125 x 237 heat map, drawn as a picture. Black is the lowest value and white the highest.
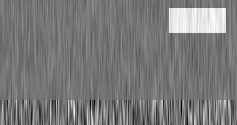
An odd patch, higher than its surroundings, sits in the top right. The values are skewed, with a long tail toward high values. On average the colour sits 50% of the way up the scale. The top part is calmer, up to a seam about 80% of the way down. The top right is the ninth with the highest average.
